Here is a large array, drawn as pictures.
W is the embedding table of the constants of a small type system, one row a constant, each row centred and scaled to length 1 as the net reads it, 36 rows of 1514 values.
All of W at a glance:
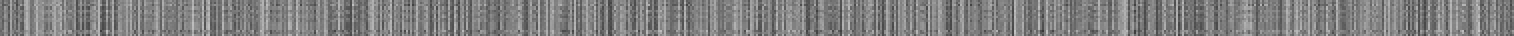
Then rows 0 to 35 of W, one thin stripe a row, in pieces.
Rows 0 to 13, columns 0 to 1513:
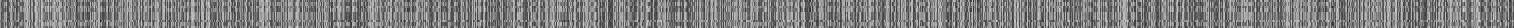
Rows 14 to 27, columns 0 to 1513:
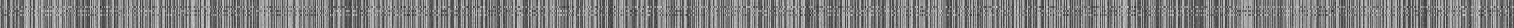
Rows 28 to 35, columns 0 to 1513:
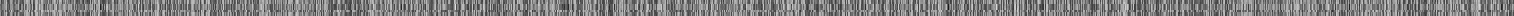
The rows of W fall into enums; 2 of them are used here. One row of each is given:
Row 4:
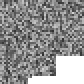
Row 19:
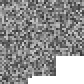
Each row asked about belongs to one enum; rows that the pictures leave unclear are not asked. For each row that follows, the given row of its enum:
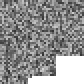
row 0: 4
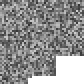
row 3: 19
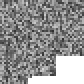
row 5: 4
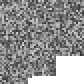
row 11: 19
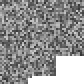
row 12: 19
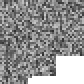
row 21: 4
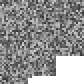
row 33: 19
